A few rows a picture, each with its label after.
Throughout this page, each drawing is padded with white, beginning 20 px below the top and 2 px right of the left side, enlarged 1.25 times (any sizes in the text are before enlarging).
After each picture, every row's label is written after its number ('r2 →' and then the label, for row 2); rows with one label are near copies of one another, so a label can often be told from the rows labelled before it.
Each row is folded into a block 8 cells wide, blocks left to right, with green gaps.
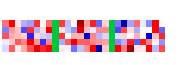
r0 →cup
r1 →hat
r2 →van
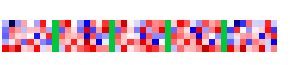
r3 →van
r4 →cup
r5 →cup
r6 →cup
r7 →van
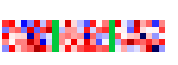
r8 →cup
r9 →cup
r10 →hat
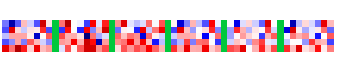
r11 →van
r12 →cup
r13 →cup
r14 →van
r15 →van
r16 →van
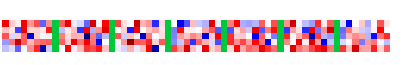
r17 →hat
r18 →cup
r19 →hat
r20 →van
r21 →cup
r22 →cup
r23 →van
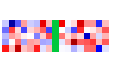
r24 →van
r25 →hat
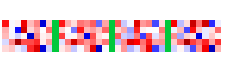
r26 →hat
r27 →hat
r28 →hat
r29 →hat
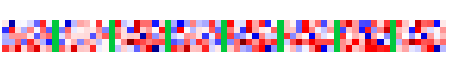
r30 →van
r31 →van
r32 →hat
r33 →van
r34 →hat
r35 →hat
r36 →cup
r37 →hat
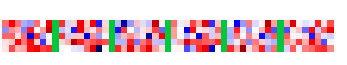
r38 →cup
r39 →hat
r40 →van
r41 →hat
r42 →van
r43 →cup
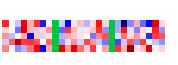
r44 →hat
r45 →van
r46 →van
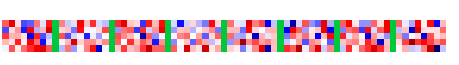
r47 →cup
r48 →hat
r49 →cup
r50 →van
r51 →hat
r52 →van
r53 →cup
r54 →hat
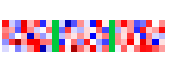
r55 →hat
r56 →van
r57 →cup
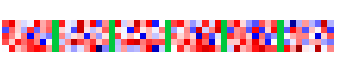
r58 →cup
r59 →hat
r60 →hat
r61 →cup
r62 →cup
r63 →van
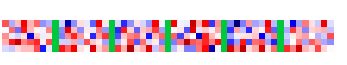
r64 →hat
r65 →van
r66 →van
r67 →hat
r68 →van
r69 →van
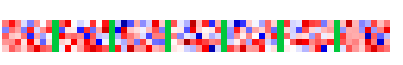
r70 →cup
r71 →cup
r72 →van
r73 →hat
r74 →van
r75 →hat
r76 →cup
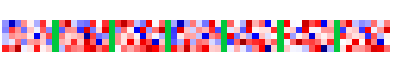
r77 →van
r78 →cup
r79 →cup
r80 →van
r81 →hat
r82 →hat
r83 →cup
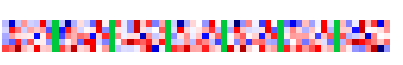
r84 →van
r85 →van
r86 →hat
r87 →van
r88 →van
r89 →van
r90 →hat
